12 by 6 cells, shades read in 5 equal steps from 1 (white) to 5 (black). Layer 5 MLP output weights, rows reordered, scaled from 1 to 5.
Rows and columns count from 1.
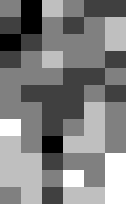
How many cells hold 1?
5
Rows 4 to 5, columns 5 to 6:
3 4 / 4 3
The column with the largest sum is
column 3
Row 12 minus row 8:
2 -1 0 -1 0 -2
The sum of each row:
21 21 20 19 20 22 19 16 17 15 12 14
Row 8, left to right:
1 3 4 3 2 3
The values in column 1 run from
1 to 5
